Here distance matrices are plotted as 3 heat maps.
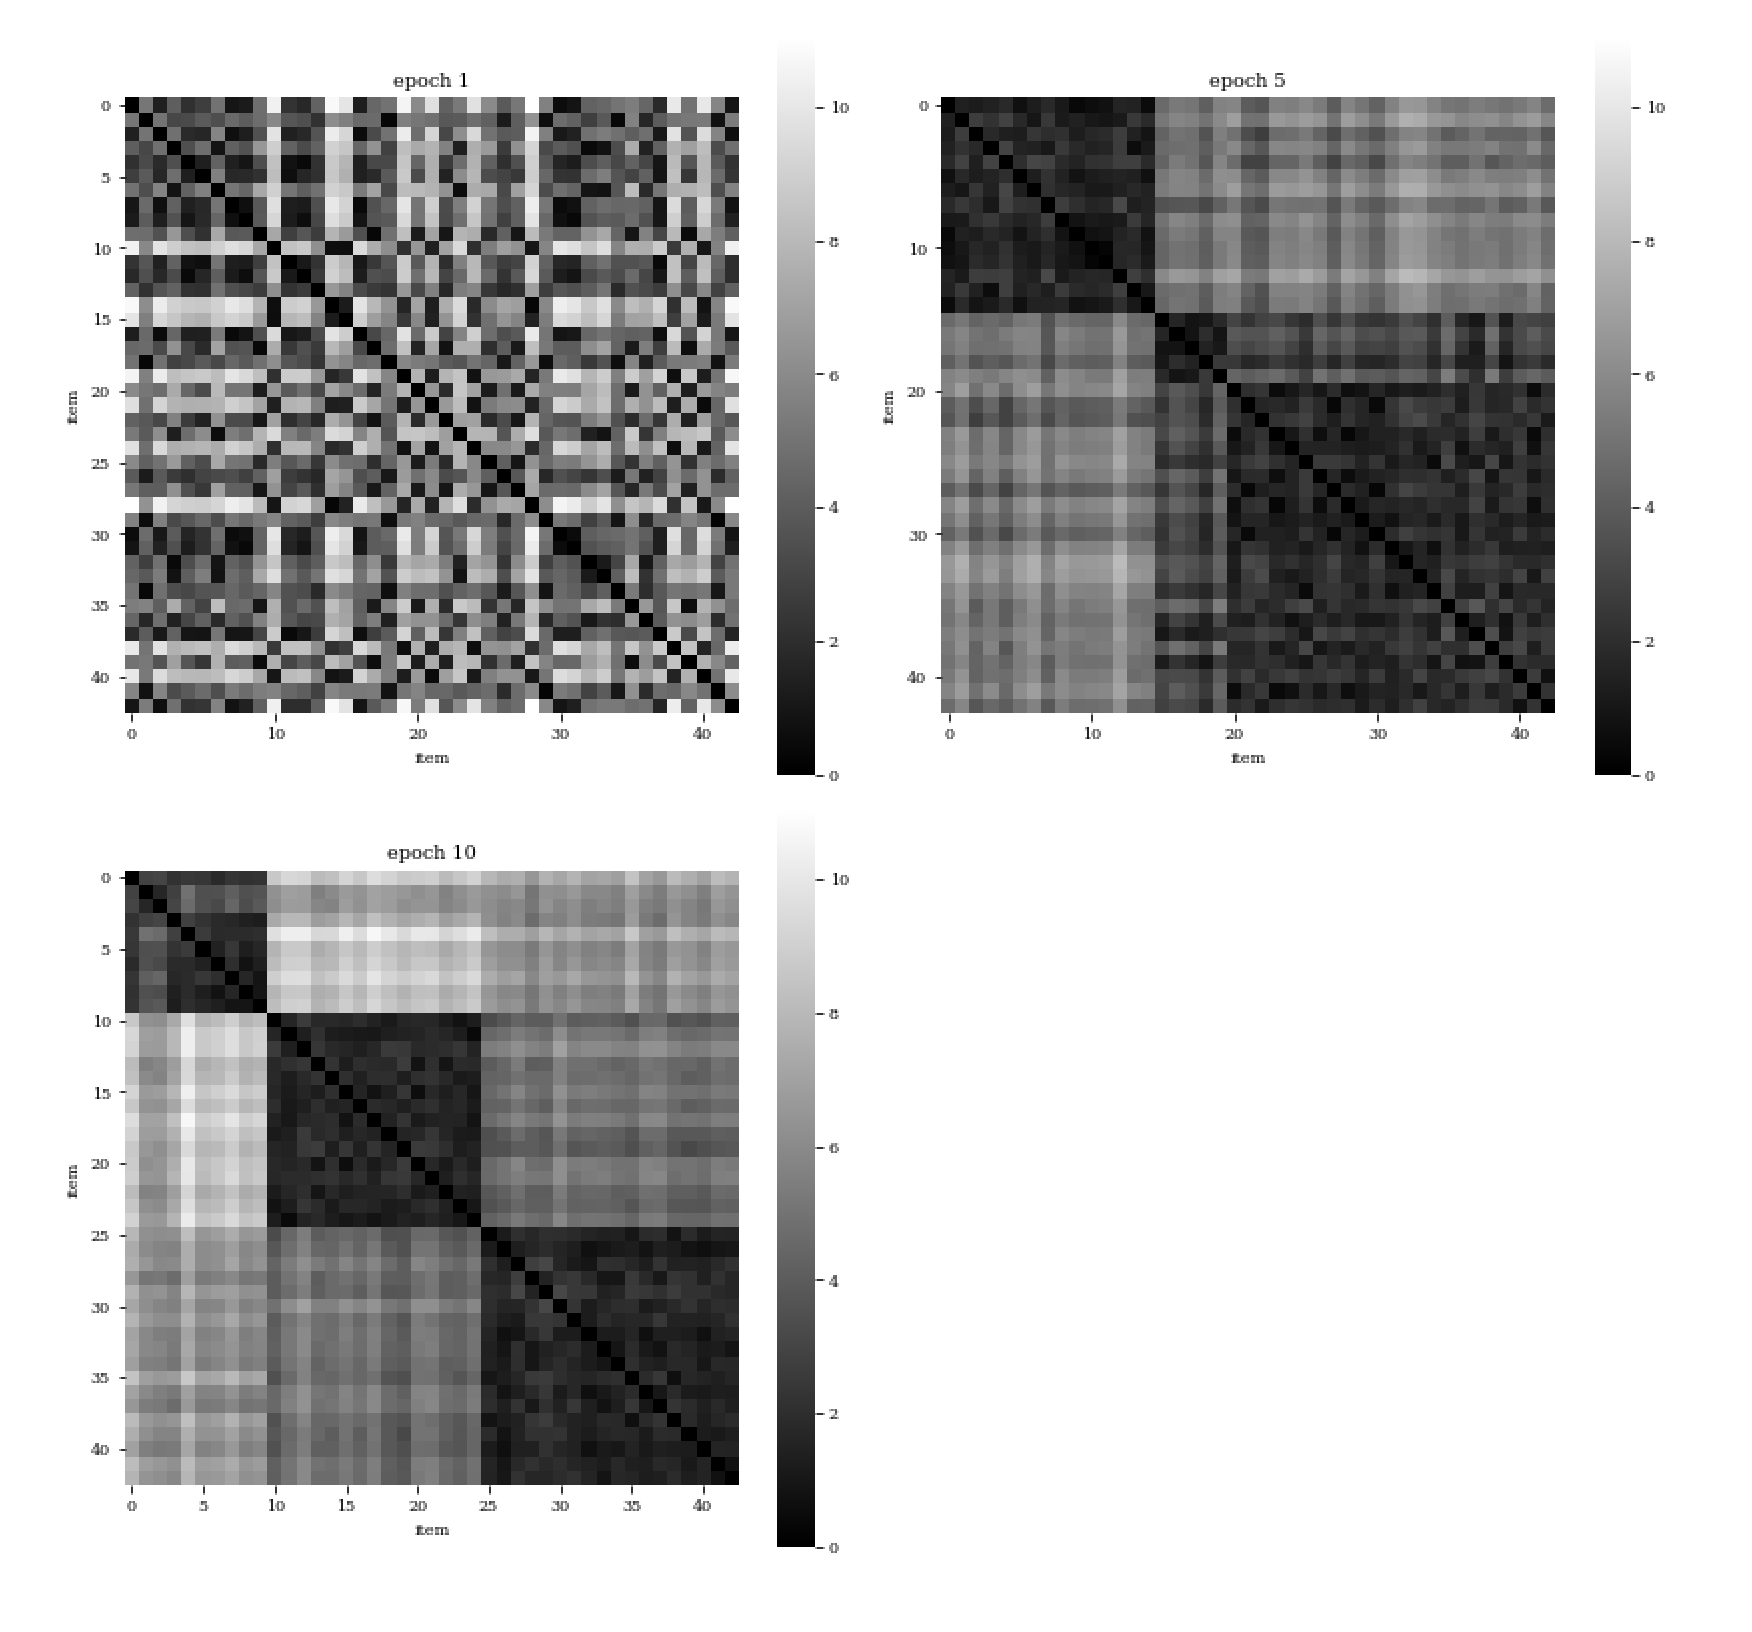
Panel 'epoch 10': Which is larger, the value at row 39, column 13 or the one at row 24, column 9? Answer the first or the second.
the second
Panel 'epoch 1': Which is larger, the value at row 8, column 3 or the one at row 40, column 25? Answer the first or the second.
the second
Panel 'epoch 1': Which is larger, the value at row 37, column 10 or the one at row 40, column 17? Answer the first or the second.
the first
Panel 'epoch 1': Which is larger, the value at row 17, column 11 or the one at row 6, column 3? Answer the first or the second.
the first
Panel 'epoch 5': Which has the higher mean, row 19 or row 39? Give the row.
19
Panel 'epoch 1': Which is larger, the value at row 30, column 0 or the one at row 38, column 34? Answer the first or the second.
the second
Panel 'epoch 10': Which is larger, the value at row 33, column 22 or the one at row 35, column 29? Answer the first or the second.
the first
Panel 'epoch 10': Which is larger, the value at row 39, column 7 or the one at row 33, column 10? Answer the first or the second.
the first
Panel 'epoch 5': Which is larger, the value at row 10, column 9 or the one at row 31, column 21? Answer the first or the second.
the second
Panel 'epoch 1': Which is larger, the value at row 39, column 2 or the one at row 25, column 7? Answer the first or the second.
the second
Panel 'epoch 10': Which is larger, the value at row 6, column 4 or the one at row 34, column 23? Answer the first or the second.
the second
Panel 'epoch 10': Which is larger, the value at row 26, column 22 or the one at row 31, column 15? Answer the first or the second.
the second
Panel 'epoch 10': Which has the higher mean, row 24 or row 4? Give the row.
4
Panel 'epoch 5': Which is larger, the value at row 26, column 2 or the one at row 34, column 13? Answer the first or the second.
the second
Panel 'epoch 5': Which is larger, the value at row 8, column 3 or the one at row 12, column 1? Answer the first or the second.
the first
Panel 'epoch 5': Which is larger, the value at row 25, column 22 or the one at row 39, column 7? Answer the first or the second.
the second
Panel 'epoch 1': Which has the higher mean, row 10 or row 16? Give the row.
10
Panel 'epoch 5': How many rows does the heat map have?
43
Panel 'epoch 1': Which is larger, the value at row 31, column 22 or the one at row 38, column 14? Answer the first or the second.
the first
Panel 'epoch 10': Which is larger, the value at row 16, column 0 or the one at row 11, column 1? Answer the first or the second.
the first
